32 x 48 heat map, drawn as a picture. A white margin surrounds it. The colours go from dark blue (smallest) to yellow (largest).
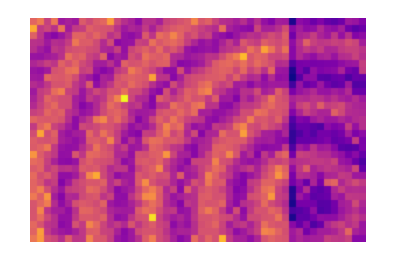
Mirror symmetry: none. Rings: centred on the bottom right. Histogram: bell-shaped. Seam: vertical, 80% of the way across, the left part higher. Odd lines: column 38.
